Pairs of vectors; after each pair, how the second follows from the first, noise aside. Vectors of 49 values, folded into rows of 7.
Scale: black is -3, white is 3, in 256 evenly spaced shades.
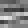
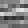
reversed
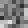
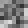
copied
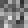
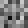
negated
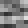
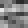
reversed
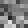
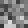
copied
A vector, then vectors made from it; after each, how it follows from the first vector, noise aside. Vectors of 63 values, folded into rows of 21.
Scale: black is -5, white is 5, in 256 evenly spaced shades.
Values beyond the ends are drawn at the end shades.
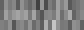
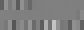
partly zeroed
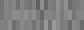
shrunk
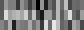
scaled up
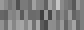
wrapped around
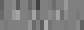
partly zeroed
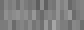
shrunk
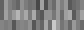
copied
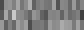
wrapped around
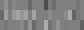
partly zeroed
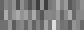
copied
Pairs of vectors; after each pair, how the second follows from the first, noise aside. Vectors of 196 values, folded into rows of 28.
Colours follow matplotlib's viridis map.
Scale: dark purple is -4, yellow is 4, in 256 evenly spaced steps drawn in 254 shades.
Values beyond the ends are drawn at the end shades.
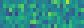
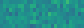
shrunk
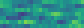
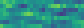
reversed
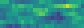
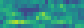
reversed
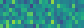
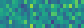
reversed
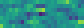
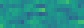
shrunk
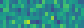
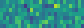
reversed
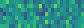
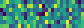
scaled up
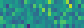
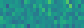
shrunk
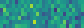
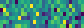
scaled up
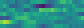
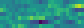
reversed
